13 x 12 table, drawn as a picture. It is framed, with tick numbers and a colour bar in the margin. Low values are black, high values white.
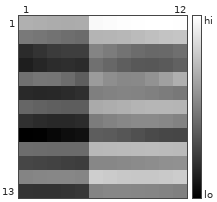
Seam: vertical, 40% of the way across, the right part higher. Ninth with the lowest average: middle left. Average level on the scale: 50%. Grain: streaks across.
